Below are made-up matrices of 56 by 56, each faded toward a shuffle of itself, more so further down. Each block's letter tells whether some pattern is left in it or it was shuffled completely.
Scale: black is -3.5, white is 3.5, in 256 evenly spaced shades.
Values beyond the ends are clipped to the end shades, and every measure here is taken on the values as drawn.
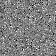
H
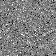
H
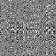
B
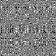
B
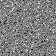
H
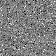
H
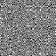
B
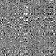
B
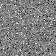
H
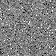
H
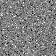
H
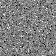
H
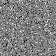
H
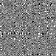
B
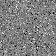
H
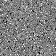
H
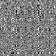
B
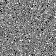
H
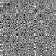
B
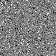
H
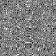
B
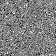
H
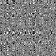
B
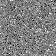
H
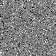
H
